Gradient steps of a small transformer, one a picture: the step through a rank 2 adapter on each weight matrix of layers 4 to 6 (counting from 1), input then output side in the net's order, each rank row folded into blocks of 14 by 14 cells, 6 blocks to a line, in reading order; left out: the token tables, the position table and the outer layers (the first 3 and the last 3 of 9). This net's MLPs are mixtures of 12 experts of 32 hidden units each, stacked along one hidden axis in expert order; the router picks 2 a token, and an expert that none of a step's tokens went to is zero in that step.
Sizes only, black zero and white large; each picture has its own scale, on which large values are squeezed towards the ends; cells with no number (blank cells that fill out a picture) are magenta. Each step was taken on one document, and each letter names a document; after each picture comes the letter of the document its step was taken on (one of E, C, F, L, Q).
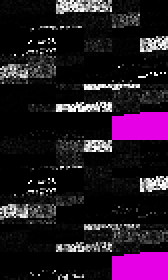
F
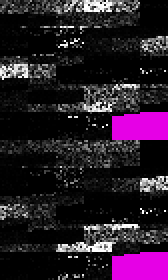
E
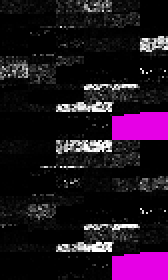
E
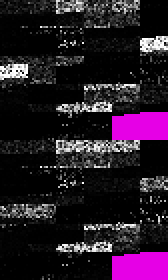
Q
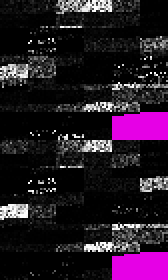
F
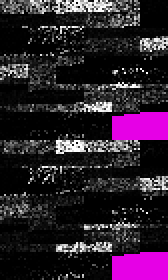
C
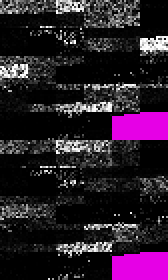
Q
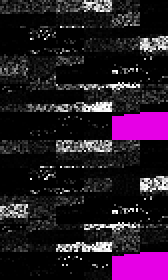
C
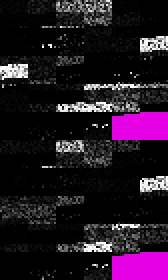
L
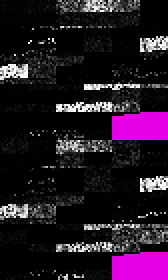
F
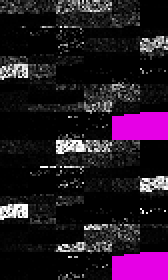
E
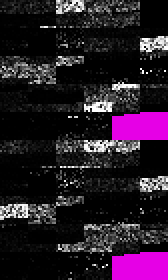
E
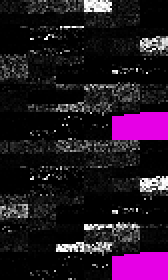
C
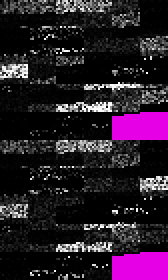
C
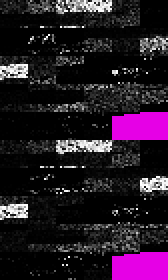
C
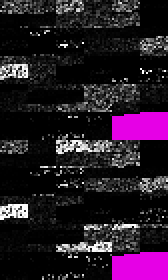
E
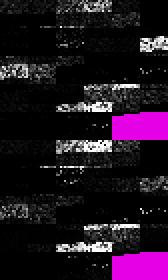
E
